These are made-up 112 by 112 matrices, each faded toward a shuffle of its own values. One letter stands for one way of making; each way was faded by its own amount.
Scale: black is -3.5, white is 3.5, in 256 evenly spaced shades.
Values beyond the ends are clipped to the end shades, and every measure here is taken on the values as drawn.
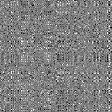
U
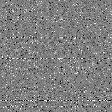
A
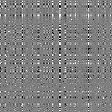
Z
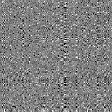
U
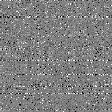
A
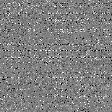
A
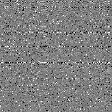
A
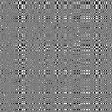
Z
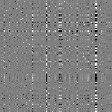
Z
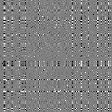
Z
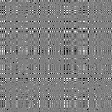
Z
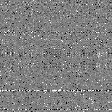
A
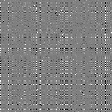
Z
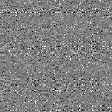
A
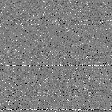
A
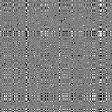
Z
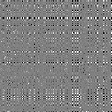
Z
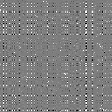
Z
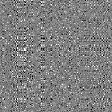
U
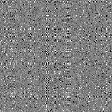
U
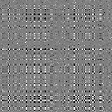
Z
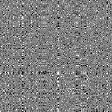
U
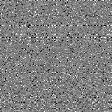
A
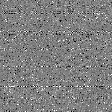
A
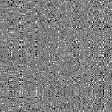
U
